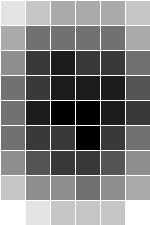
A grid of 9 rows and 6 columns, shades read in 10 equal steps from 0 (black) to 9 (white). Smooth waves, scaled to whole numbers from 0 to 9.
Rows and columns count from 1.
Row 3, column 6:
4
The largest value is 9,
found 2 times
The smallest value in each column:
4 1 0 0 1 2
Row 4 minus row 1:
-4 -5 -5 -5 -5 -4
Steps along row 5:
down down same up up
